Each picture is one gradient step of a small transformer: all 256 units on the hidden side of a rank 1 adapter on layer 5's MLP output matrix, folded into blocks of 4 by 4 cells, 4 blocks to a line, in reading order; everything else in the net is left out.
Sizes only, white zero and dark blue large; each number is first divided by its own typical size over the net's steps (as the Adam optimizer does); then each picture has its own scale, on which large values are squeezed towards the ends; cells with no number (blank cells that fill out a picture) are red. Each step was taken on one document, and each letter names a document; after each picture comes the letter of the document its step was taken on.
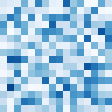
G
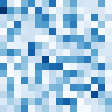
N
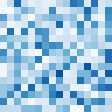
G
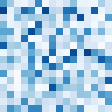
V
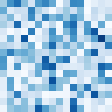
V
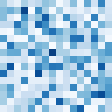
N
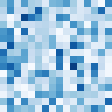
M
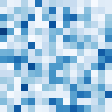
G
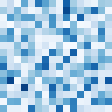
V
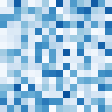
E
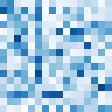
N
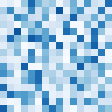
M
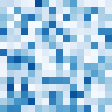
G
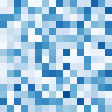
E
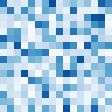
M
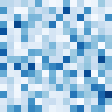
V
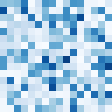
V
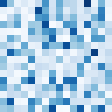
M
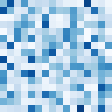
N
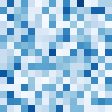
V
